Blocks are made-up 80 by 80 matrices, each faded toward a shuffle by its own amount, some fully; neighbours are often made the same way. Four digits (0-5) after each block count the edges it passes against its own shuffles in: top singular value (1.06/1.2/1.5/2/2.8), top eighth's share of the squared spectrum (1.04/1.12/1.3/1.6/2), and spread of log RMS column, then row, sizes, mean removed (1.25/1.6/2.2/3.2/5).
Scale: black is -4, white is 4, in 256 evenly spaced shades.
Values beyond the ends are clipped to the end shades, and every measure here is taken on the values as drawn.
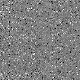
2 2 2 1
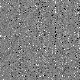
2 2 2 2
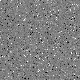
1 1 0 0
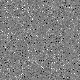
1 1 1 1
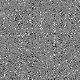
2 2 1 1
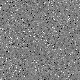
0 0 0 0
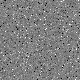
0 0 0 0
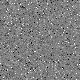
0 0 0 0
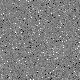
0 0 0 0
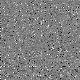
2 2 1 1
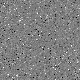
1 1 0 0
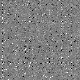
2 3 2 2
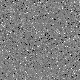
0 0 0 0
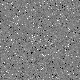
0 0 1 0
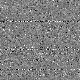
2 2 0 3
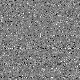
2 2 0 2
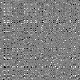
5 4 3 3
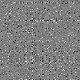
4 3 1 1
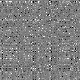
4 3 2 2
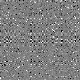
4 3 2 2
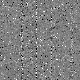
2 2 2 0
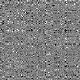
4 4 2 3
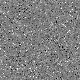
2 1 0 0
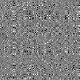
4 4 3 3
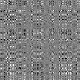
5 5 4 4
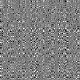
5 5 3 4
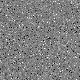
2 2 0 0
